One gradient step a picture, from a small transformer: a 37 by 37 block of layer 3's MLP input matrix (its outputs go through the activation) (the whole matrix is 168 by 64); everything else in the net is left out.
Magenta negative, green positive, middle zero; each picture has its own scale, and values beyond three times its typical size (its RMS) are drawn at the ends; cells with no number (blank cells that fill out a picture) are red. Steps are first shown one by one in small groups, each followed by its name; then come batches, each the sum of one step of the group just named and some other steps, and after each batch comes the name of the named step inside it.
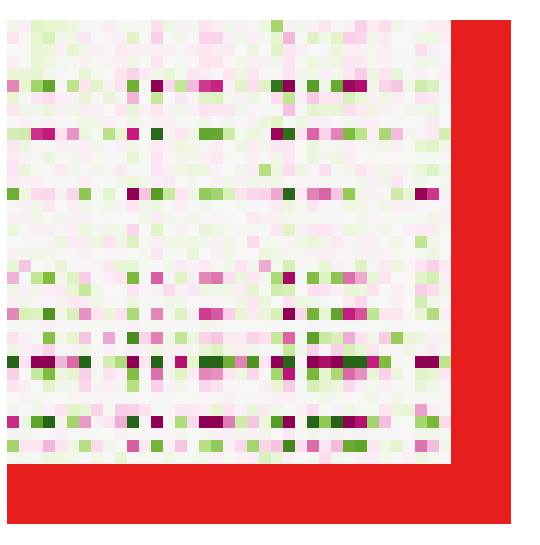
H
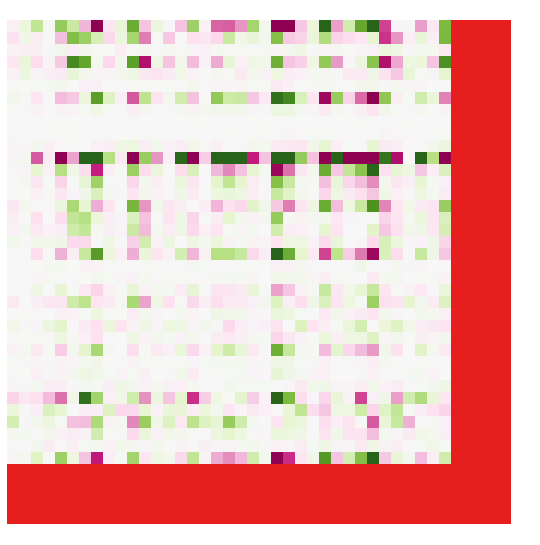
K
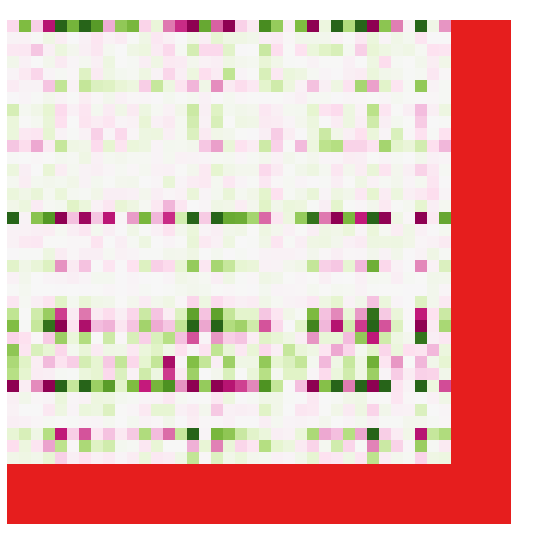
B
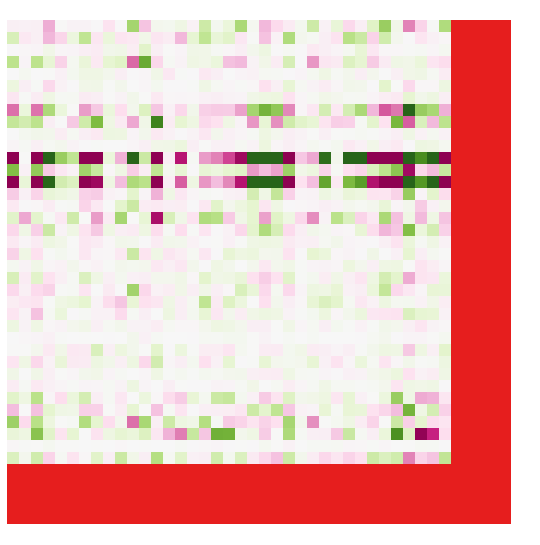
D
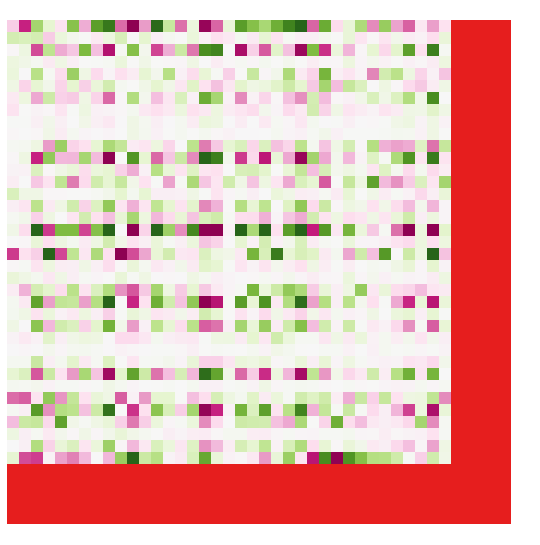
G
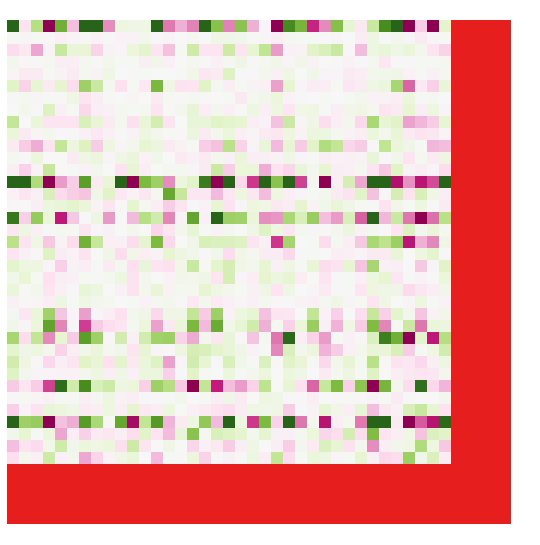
B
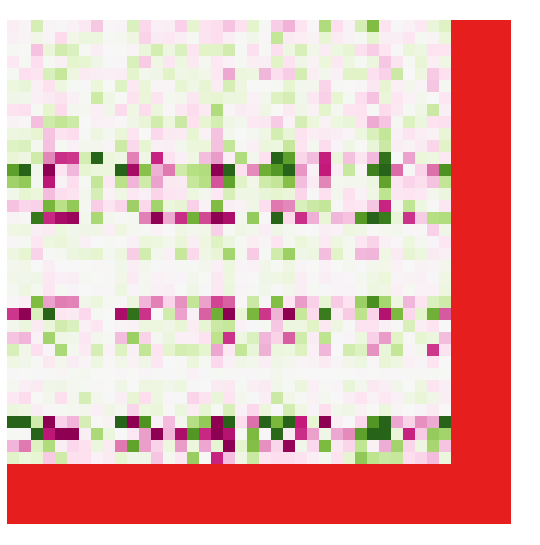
K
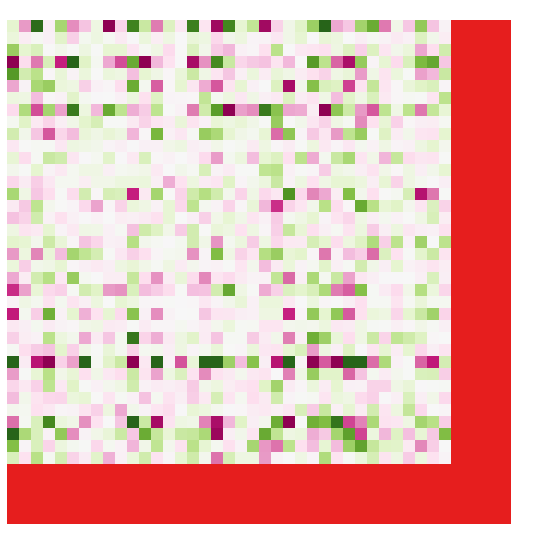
H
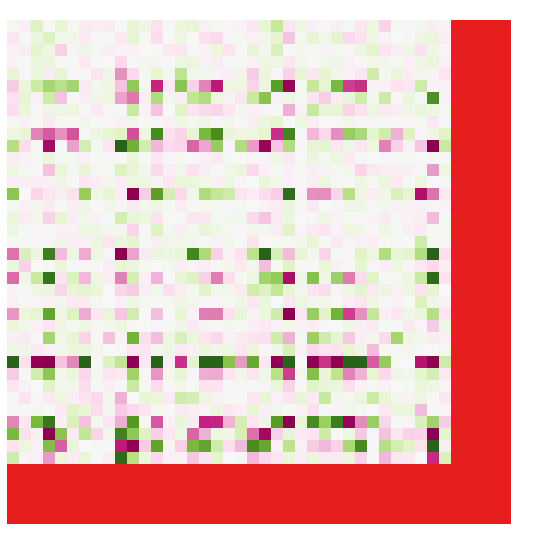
H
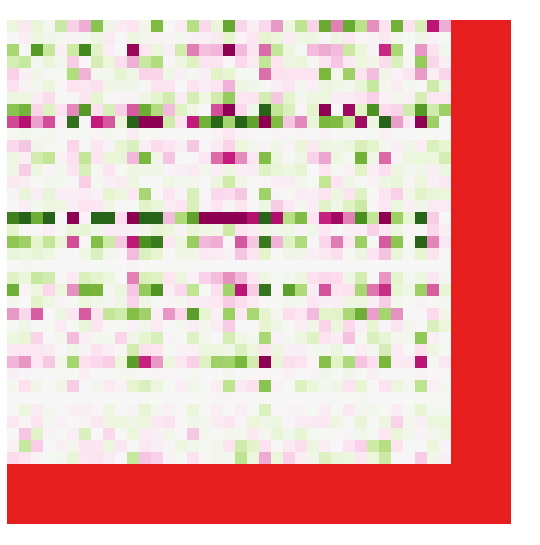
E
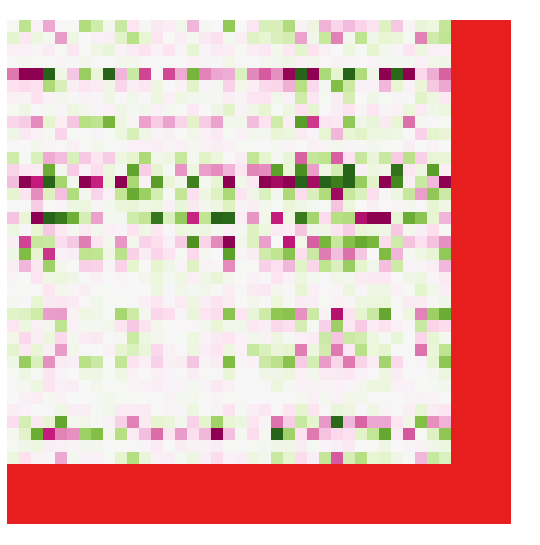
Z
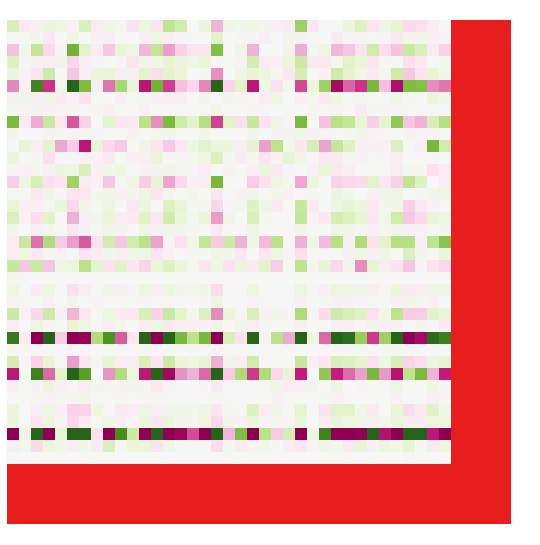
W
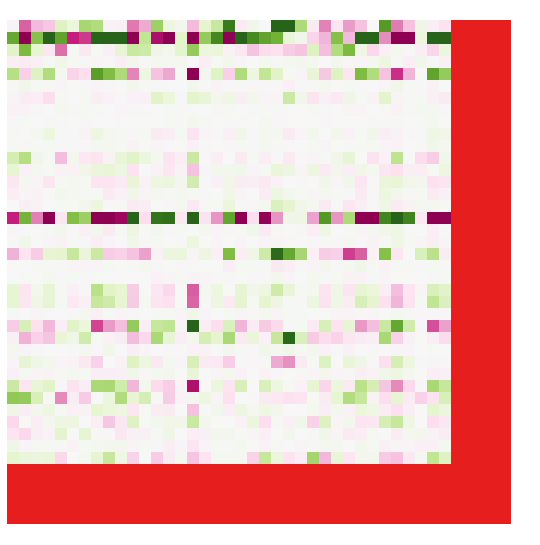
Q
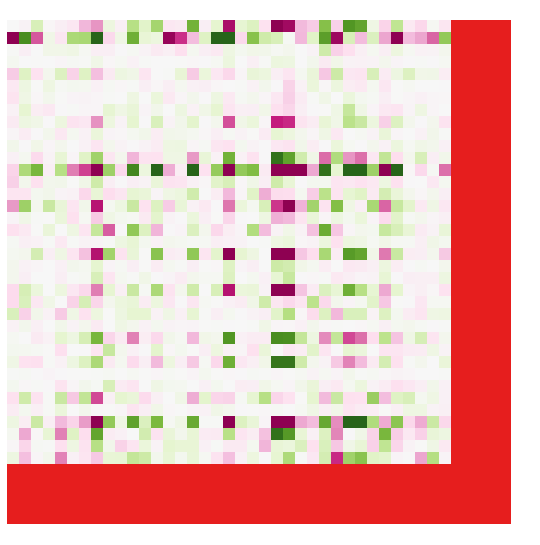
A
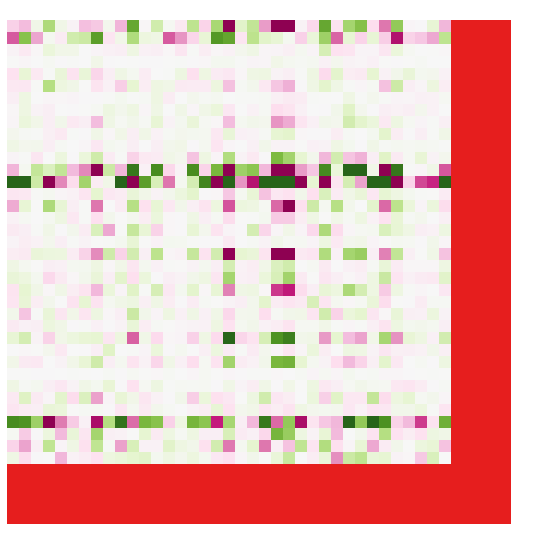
A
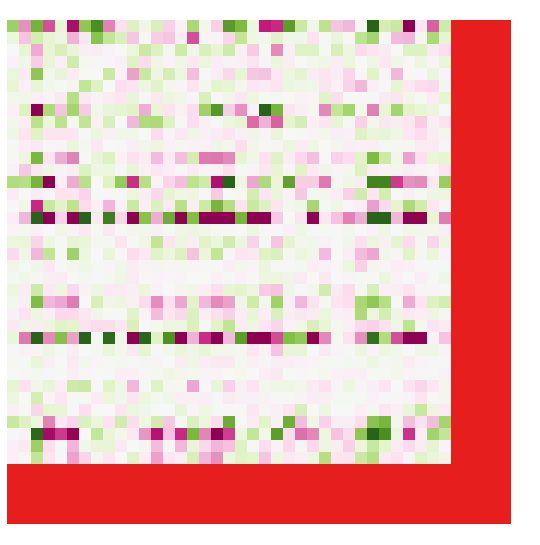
Q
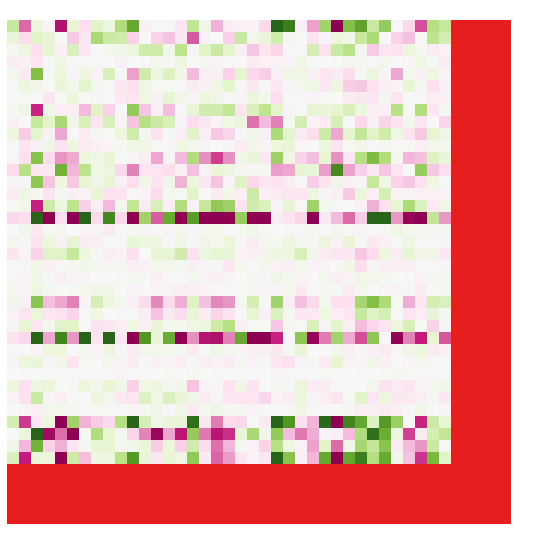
Q
